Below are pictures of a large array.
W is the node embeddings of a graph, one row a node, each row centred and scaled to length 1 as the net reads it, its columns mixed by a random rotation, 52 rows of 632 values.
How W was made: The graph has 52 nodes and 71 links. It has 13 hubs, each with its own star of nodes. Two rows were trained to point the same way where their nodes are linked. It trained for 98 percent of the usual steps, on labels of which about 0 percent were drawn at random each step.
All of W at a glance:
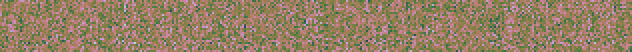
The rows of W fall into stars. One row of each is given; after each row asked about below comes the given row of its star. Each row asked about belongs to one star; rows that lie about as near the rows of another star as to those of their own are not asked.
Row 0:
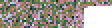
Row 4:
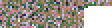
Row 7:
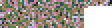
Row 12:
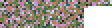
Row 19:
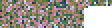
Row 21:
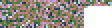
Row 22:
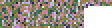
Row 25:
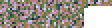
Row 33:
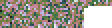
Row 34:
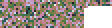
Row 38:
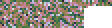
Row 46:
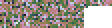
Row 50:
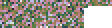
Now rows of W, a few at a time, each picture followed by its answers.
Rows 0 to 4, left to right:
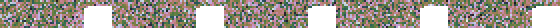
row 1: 25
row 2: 7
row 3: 38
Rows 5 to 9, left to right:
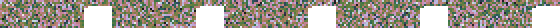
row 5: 33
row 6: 38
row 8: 25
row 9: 22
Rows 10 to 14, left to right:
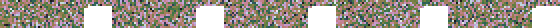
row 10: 22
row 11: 38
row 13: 50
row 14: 46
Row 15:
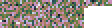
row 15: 34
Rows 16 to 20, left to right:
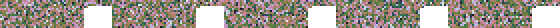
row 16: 7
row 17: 33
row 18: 34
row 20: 19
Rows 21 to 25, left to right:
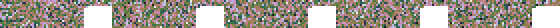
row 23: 19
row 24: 33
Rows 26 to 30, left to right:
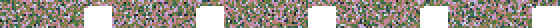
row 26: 21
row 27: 34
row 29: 50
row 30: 46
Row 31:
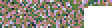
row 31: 50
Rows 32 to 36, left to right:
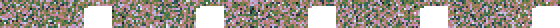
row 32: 0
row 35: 4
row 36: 25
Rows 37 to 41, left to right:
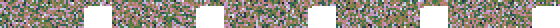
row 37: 46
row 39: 22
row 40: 50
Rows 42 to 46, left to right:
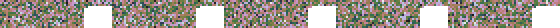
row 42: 12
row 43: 12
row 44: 38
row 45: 21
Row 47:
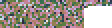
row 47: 7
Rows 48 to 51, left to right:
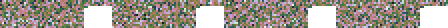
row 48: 22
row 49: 25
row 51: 7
